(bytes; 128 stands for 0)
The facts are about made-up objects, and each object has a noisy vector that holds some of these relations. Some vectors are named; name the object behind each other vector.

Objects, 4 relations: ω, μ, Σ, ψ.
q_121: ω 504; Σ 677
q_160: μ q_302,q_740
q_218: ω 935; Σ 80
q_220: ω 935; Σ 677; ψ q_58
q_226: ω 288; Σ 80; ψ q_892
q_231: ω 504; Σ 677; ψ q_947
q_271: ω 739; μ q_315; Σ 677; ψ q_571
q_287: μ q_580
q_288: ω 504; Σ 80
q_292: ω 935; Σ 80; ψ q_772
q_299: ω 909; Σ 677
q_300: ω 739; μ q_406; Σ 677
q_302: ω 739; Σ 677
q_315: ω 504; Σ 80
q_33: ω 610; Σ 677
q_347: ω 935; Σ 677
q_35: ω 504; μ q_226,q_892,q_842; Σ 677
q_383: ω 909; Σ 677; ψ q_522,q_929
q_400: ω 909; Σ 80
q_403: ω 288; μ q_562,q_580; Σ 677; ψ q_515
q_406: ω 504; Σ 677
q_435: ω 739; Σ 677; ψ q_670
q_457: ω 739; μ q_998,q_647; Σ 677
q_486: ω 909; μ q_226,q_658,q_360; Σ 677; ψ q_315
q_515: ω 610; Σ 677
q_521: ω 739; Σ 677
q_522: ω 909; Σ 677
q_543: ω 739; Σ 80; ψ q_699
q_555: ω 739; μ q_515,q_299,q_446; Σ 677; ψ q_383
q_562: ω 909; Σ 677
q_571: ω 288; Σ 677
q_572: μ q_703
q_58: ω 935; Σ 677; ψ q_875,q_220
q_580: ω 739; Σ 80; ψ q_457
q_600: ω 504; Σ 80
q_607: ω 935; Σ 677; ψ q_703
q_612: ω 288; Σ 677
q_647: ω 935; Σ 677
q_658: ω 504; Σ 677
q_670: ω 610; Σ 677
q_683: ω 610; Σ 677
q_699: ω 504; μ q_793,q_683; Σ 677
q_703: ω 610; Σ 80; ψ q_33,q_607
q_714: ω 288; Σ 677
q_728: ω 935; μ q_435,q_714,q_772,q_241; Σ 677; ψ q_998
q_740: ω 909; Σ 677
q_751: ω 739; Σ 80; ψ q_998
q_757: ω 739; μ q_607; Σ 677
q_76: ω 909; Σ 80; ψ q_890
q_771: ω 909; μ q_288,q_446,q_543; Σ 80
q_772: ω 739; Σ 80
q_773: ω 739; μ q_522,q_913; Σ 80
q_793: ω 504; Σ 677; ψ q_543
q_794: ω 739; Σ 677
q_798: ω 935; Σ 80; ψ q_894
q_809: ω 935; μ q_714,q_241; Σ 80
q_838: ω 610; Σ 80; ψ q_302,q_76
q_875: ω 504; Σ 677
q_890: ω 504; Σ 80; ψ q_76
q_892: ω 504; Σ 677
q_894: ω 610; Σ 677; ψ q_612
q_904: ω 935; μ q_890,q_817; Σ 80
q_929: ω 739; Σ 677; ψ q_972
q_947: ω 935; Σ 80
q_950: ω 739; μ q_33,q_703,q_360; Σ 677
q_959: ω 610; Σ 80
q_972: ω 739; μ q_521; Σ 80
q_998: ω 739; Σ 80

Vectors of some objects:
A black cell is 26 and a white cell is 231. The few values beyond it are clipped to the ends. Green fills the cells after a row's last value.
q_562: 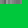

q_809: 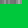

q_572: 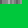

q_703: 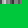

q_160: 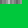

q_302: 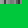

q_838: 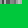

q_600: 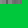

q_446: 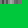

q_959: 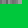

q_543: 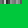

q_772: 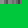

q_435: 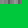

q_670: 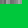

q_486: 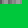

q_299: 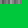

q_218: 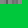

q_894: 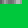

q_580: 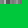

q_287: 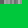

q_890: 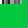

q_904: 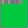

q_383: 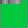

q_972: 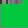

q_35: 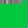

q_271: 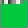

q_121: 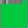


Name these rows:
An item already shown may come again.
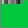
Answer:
q_998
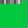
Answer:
q_771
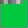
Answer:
q_728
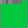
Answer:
q_600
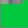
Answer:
q_773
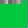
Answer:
q_757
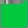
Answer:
q_699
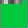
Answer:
q_607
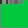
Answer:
q_972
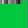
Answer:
q_998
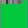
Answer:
q_226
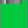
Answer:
q_751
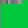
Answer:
q_959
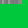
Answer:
q_904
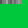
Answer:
q_300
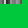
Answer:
q_543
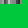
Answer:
q_817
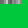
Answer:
q_757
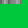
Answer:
q_383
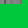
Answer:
q_875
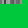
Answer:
q_33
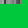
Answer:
q_740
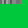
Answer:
q_457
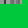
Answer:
q_683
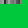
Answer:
q_647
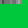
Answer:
q_515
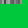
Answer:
q_33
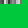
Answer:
q_555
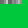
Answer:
q_757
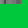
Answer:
q_406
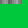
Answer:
q_929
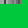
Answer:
q_522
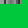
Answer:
q_302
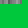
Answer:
q_231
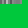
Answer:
q_950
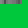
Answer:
q_406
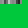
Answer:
q_817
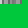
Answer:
q_315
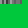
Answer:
q_288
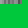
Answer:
q_793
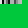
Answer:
q_76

